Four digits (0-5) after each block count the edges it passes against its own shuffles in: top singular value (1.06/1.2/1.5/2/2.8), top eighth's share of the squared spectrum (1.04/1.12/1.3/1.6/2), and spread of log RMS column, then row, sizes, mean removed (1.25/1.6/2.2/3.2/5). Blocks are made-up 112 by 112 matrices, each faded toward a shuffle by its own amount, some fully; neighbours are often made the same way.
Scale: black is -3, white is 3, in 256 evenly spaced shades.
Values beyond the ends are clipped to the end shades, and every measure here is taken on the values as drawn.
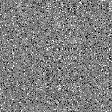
4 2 1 1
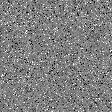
0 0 0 0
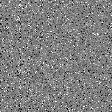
3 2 1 0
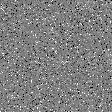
2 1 0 0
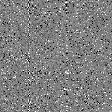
4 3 2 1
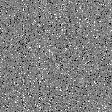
3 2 1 0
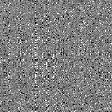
4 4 3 2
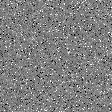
0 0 0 0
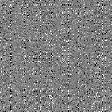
4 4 3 2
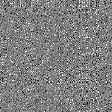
4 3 2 2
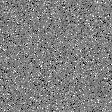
0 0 0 0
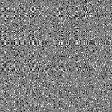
5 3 2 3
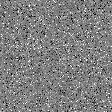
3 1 0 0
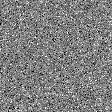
0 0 0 0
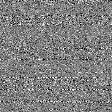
1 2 0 4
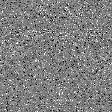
3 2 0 1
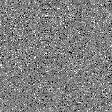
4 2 1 1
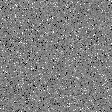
0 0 0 0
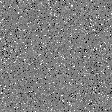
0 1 0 1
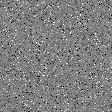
0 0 0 0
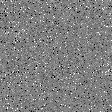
1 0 0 0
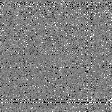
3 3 2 3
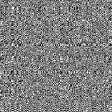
5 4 3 3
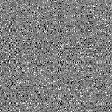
4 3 2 2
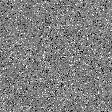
2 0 0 0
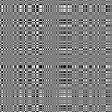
5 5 5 5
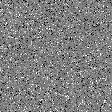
2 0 0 0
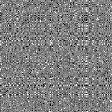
5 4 3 3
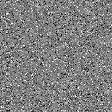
4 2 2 1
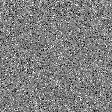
2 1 0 0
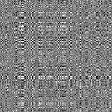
5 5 4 4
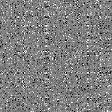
4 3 2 2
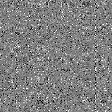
4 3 2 2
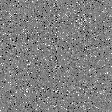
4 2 1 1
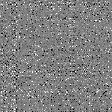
4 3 2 2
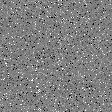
0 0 0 0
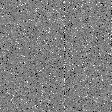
2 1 1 0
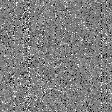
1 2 3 0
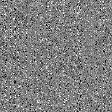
1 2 3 0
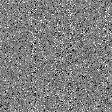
1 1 2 0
